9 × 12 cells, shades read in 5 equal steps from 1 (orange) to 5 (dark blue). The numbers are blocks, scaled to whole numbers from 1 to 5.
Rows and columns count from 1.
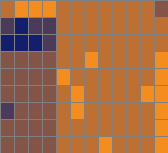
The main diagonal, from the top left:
2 5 5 3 1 1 2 2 2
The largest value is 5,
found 4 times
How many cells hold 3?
24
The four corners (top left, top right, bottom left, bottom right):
2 3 3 1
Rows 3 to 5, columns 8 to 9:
2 2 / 2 2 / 2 2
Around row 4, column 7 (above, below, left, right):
2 2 2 2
